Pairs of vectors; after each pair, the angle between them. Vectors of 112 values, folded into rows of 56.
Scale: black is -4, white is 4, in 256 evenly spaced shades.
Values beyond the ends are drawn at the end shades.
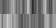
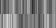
nearly parallel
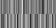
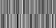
nearly parallel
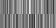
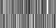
partly opposed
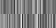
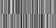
partly opposed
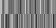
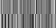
orthogonal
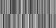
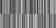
nearly parallel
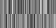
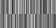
nearly opposite
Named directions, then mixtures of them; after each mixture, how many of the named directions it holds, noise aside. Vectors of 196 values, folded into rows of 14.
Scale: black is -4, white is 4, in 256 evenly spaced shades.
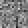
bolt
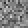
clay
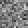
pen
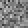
one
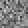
one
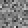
two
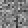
one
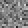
three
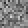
one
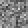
three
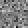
two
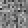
two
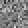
three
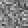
two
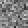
one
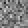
one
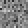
three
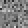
three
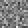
three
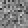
two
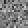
three
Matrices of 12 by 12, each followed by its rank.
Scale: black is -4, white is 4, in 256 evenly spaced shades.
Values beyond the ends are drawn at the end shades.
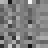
two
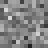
full rank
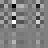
one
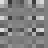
one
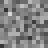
full rank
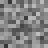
full rank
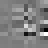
two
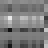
one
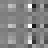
one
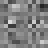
two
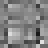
two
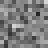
full rank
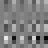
one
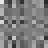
two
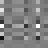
one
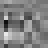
two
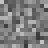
full rank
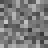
full rank
